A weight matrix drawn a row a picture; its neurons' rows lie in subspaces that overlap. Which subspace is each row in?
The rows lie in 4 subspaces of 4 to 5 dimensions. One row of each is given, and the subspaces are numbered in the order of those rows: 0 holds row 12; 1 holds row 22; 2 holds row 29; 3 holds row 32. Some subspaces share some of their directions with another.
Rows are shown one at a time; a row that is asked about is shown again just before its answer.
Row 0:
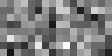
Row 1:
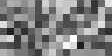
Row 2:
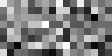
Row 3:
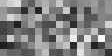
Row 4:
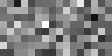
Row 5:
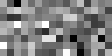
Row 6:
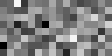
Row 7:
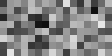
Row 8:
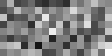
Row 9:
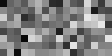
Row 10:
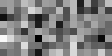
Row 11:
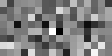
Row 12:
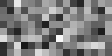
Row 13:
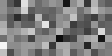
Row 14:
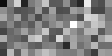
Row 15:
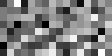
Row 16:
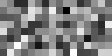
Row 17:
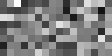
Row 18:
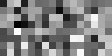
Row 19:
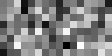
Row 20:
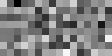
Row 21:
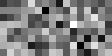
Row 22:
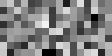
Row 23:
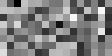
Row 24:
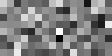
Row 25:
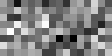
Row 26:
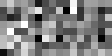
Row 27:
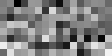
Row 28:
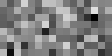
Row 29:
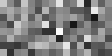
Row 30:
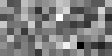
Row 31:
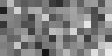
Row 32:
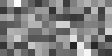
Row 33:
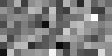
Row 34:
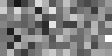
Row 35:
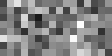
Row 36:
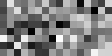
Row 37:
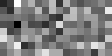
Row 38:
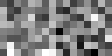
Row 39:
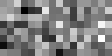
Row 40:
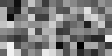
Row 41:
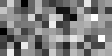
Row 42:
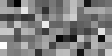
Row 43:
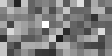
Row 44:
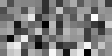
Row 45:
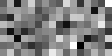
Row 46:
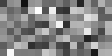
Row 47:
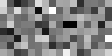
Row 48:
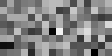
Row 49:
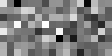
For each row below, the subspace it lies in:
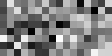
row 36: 1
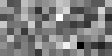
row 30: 1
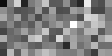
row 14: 2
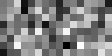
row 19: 1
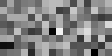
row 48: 2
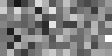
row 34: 3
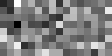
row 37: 0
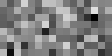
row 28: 0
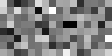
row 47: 3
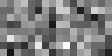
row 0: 0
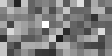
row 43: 0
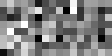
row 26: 3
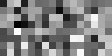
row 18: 0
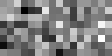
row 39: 3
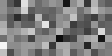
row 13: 0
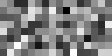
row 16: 2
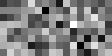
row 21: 3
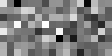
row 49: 2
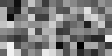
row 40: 1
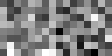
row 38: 1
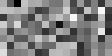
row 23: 3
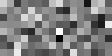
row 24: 2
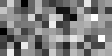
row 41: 0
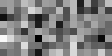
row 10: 3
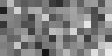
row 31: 1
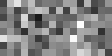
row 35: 3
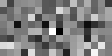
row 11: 2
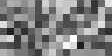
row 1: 1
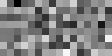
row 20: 3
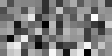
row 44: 2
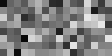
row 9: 2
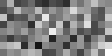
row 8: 1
